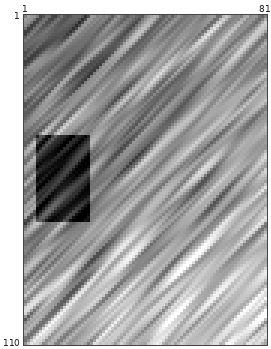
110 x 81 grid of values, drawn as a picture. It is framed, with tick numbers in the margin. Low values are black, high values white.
The field climbs toward the bottom right. On average the colour sits 60% of the way up the scale. The bottom right is the ninth with the highest average. Streaks slant up to the right. An odd patch, lower than its surroundings, sits in the middle left. The ninth with the lowest average is the middle left.
